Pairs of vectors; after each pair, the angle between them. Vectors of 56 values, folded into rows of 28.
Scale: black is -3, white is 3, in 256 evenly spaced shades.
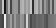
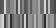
partly opposed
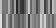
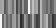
partly aligned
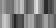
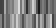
orthogonal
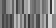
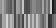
nearly opposite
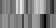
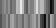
nearly parallel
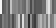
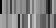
nearly opposite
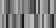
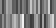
nearly opposite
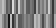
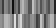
partly opposed
